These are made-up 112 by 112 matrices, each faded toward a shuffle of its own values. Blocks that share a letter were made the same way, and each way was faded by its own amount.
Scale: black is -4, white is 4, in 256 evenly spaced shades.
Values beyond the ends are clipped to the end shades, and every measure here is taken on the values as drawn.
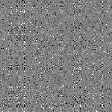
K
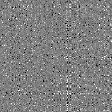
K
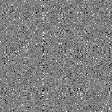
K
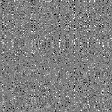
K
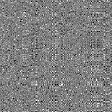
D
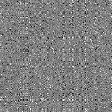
D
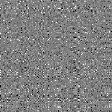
K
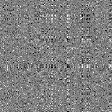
D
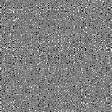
K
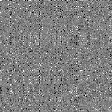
K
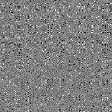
K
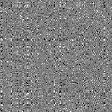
D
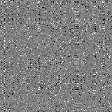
K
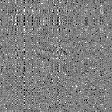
D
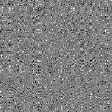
K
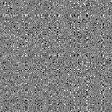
D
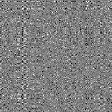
D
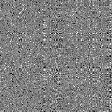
D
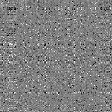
K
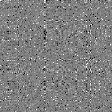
K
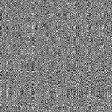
D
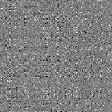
K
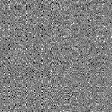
D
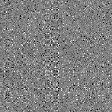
K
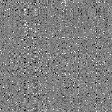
K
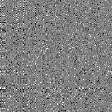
K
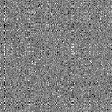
D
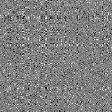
K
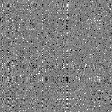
K
